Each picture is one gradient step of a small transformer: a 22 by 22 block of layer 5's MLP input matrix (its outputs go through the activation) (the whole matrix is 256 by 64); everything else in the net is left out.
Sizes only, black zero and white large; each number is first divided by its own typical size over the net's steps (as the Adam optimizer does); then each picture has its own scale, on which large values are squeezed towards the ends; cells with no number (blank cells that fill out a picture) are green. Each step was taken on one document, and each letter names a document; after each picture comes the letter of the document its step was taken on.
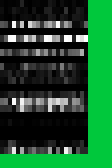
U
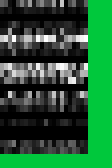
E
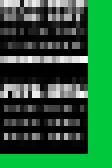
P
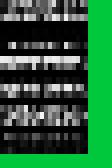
P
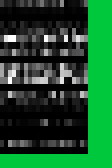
E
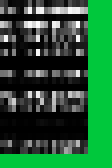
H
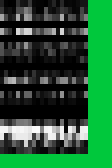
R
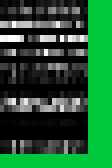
U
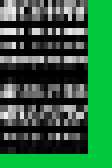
P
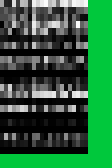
P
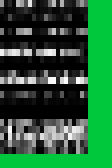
R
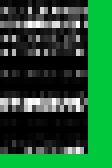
H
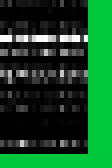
E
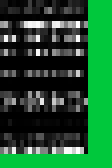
H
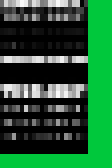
P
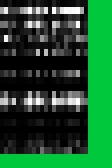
H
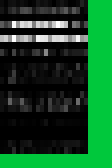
U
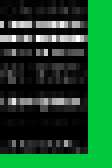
U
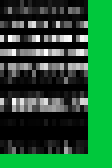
U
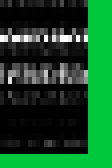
E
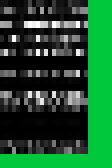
H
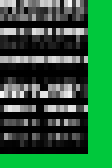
P
